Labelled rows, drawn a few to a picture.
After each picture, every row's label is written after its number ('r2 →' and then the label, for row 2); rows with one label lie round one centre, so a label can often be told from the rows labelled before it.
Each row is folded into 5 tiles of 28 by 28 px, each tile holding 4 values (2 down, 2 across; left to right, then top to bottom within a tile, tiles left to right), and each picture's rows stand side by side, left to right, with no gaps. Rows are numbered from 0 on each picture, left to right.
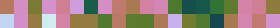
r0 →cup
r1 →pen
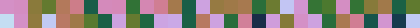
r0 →cup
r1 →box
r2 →box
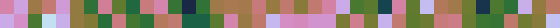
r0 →cup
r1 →pen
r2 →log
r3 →pen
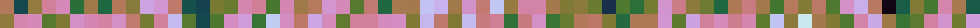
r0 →log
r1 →pen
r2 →log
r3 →cup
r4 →pen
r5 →log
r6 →pen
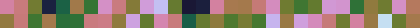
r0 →pen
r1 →pen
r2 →log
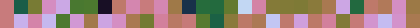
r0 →log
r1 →pen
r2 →log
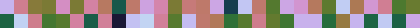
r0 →box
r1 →cup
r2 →box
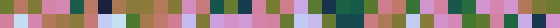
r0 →log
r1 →log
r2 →pen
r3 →box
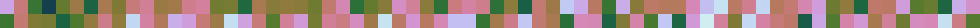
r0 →pen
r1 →log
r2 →log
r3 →log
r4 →box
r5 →cup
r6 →log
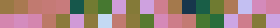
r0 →log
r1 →pen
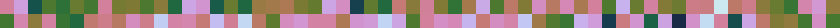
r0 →pen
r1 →log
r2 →log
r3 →log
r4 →box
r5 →cup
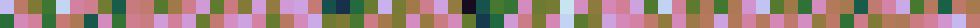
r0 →box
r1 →log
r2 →pen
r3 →pen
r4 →cup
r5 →log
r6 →log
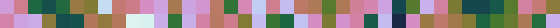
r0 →pen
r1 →cup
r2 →box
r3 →pen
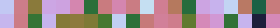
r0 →cup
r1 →box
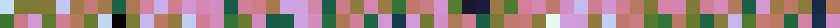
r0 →box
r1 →cup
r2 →box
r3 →pen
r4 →cup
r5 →box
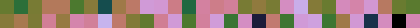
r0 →log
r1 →box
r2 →box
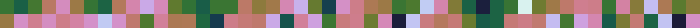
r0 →log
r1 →pen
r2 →box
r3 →pen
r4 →box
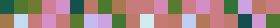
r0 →log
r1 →cup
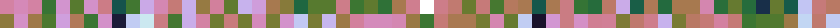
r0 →box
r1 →cup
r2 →log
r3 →box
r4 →log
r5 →pen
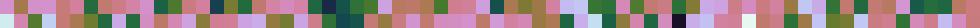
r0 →cup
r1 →log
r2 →pen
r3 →log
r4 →box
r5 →cup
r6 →log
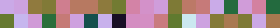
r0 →box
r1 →cup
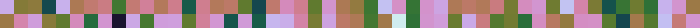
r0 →box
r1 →box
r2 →cup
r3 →cup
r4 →pen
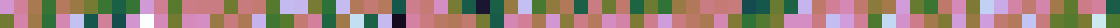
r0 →box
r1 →cup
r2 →box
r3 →pen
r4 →log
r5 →pen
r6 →cup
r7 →cup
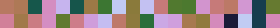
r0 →log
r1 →box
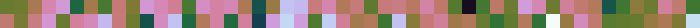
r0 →log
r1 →box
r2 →cup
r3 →pen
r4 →pen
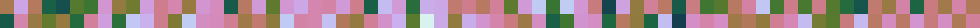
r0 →pen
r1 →cup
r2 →cup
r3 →cup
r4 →box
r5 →log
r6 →log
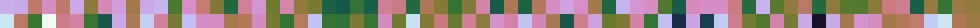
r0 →cup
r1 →cup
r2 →pen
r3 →log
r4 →box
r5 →box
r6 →log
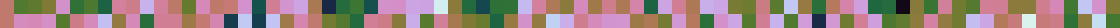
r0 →log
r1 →box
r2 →pen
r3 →pen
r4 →cup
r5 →box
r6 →pen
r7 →cup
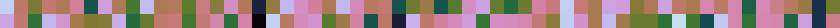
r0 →cup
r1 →box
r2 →box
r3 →log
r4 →cup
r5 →box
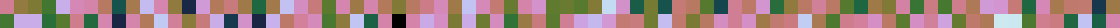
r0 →box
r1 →box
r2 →box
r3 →cup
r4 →log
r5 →log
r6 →log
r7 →box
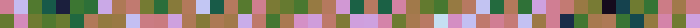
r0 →pen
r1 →log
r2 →log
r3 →log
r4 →pen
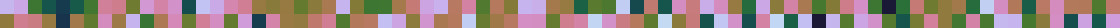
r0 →pen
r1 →box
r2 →log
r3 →cup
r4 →log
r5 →box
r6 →pen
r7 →box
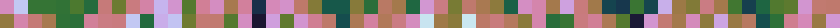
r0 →pen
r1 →box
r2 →pen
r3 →cup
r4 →pen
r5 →pen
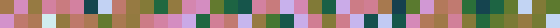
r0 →cup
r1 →log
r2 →box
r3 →pen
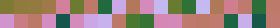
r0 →log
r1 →box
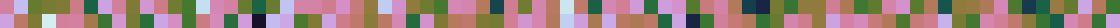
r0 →cup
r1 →box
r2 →cup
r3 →log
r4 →cup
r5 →pen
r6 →log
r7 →pen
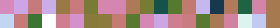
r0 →cup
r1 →log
